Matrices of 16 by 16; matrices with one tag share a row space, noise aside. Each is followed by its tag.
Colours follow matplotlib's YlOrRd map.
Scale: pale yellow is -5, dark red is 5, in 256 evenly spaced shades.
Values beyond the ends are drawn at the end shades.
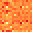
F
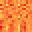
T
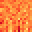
T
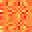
T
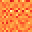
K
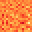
K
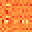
F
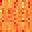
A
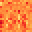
T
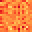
T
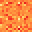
T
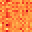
F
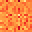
T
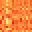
F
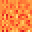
K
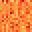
K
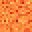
K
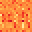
A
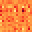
A
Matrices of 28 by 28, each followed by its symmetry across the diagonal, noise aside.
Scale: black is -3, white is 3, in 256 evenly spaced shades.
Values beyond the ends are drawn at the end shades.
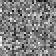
antisymmetric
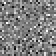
antisymmetric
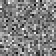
neither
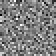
antisymmetric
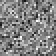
symmetric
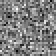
antisymmetric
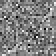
symmetric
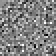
symmetric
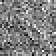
antisymmetric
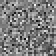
symmetric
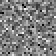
neither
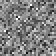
symmetric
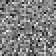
neither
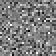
neither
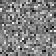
neither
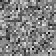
symmetric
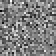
antisymmetric
